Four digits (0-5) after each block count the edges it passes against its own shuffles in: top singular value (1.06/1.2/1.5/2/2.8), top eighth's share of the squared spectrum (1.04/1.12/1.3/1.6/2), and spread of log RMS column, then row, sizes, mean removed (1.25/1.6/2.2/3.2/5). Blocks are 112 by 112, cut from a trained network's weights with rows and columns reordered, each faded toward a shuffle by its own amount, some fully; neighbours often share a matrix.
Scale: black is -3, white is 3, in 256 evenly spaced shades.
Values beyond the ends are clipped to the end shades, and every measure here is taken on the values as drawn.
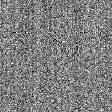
3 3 0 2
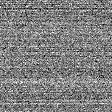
4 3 1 2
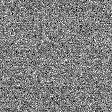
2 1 0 0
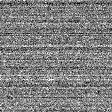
4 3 1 3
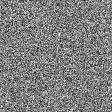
0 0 0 0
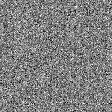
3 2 0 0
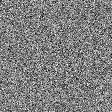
0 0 0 0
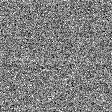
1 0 0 0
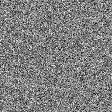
2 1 0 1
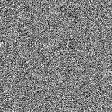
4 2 0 0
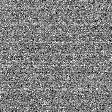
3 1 0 1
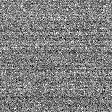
3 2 0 0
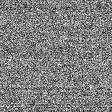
2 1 0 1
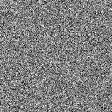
3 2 0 1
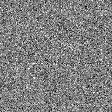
2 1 0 0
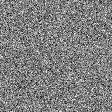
2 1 0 0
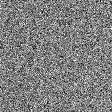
1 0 0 0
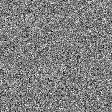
0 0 0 0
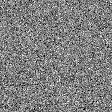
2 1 0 0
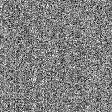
3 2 0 1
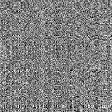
4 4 1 3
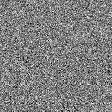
3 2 0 1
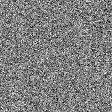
2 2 0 0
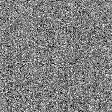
2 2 0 0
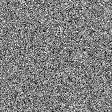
1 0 0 0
